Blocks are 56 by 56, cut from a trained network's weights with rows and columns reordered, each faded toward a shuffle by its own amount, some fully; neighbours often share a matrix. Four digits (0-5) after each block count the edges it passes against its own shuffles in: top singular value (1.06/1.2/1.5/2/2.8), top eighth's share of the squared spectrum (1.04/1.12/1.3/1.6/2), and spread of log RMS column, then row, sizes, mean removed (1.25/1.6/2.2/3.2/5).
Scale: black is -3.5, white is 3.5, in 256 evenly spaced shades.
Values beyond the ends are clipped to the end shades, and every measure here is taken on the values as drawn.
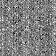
3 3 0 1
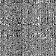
3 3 1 3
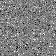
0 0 0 0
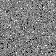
0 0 0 0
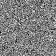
1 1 0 0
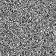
2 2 0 0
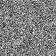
0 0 0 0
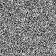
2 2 1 0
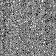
1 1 0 0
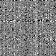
3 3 0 2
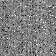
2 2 0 1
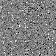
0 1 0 0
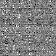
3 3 2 0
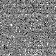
2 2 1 0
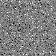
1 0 0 0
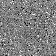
0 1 0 0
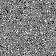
0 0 0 0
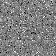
1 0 0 0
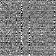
3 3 3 0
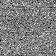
0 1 0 0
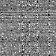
3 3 3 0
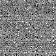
2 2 2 0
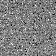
1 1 0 0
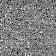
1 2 1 0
